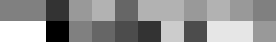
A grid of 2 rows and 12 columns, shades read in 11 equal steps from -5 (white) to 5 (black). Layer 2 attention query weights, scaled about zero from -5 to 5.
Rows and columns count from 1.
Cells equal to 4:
0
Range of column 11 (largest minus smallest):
3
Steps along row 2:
same up down up up up down up down same up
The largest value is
5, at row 2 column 3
